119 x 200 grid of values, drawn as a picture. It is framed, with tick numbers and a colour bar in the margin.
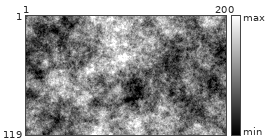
Overall the values sit about 50% of the way up the scale. The histogram is bell-shaped. Neither half mirrors the other. No row or column stands out.
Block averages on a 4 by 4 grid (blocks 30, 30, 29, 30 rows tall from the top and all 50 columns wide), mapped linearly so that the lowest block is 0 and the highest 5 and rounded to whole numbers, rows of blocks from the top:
0 5 4 2
1 5 2 0
3 3 0 0
1 4 4 2
